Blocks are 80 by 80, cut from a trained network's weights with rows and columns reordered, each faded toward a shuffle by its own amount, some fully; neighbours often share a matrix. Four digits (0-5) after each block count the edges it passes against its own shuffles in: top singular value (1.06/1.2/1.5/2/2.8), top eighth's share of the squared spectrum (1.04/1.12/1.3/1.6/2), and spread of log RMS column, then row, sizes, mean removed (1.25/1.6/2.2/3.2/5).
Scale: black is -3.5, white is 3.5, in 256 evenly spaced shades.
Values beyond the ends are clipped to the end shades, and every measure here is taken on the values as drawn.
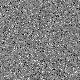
0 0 0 0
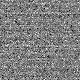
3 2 0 0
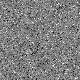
0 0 0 0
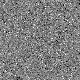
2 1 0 0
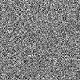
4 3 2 2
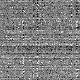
4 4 3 2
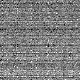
4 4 2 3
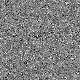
2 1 0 0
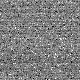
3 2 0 0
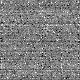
3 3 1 1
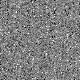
0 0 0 0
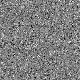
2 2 0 0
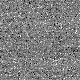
1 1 0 0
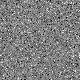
0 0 0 0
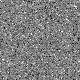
0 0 0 0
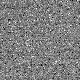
1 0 0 0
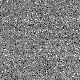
1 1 0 0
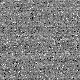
2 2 1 0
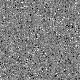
1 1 0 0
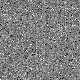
1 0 0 0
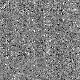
2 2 0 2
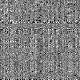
4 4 1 3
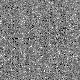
2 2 0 1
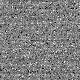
2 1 0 0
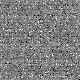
2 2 1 0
